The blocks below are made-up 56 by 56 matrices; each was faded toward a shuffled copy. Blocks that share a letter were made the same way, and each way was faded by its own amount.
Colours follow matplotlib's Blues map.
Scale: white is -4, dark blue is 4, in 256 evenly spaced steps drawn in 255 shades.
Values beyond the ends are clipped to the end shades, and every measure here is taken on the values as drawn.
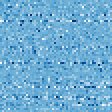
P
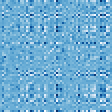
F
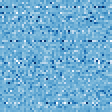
P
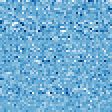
P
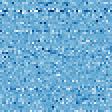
P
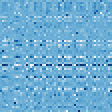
F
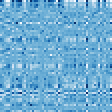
F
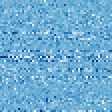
P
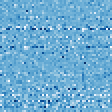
P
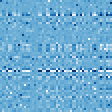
F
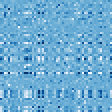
F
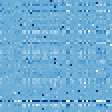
F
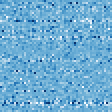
P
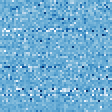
P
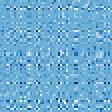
F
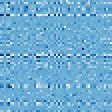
F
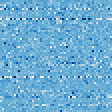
P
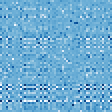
F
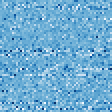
P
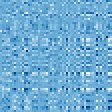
F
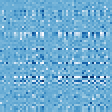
F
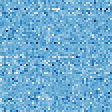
P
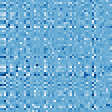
F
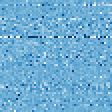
P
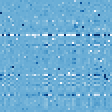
F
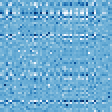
F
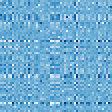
F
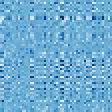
F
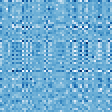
F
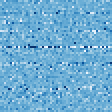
P
